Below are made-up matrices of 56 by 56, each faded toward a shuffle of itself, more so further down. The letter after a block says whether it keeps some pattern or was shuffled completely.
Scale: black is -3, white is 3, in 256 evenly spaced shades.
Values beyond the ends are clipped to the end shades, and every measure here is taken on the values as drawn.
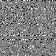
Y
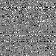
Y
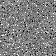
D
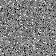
D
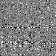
Y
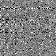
Y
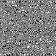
Y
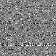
Y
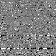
Y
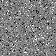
D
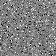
D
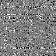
Y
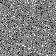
D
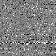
Y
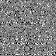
Y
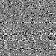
Y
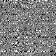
Y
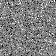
D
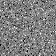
D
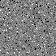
D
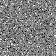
D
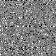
Y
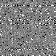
Y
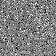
D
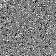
D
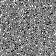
D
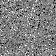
D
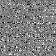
Y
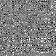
Y
